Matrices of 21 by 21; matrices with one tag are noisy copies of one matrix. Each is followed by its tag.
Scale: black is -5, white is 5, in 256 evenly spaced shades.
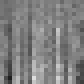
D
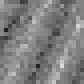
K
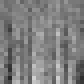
D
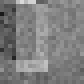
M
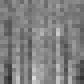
D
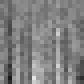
D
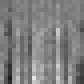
D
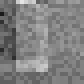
M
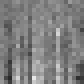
D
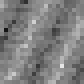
K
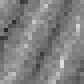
K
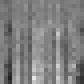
D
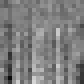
D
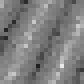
K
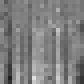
D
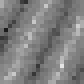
K
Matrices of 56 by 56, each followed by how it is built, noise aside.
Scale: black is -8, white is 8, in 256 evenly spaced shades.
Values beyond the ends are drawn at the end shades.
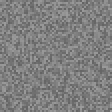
noise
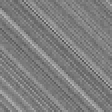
Toeplitz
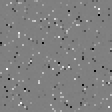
sparse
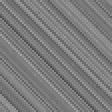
Toeplitz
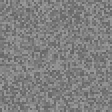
noise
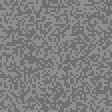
noise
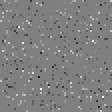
sparse
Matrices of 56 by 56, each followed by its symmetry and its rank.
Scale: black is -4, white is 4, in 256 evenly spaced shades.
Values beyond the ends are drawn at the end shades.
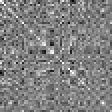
symmetric, rank five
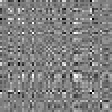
symmetric, rank three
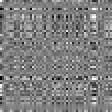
neither, rank three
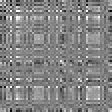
symmetric, rank three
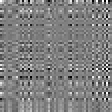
neither, rank two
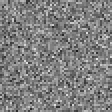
neither, full rank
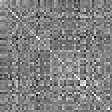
symmetric, rank five
